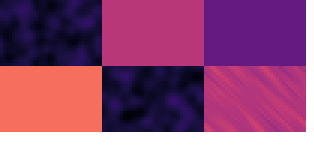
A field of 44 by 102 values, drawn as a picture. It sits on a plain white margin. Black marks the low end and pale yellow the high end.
It is made of 2 by 3 panels. Panel 1,1: very low, blotchy, faint in contrast. Panel 1,2: middling, flat. Panel 1,3: low, flat. Panel 2,1: high, flat. Panel 2,2: very low, blotchy, faint in contrast. Panel 2,3: middling, slanting down to the right, faint in contrast.
